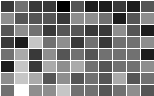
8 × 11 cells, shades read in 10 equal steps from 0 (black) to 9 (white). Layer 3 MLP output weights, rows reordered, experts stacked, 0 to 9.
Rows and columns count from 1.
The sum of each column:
26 42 31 30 30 30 27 22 30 27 27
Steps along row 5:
up down up down up down up same same down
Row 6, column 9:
4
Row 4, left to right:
2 1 7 4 5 2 4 2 4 4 5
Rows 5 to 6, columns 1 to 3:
4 6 2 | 1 7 2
